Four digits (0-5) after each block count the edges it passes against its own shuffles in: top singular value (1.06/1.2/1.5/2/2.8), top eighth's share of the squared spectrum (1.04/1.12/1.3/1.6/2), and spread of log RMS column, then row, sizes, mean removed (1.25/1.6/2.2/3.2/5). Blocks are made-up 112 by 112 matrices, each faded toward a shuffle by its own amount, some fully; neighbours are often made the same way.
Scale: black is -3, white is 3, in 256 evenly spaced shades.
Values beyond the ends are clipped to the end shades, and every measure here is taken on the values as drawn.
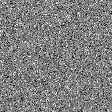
2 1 0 0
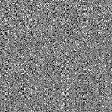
4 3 2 2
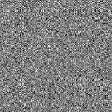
5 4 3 3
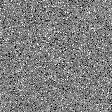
0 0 0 0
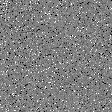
2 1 0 0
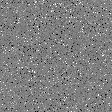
0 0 0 0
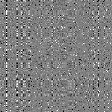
5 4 3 2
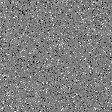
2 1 0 0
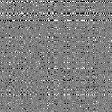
5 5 3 4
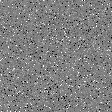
0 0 0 0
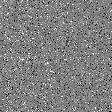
1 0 0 0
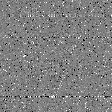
4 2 0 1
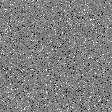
2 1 0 0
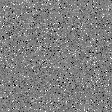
3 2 1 1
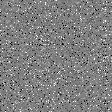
3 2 1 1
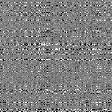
5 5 3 4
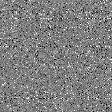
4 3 0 2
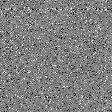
2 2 0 1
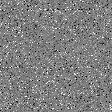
2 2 0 1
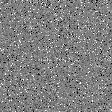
2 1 0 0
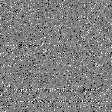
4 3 1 2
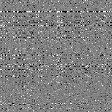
4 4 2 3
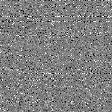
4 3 1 3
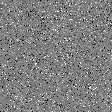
2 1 0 1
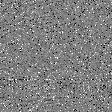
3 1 0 1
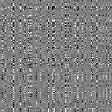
5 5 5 3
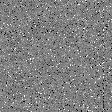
2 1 0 0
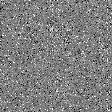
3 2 1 1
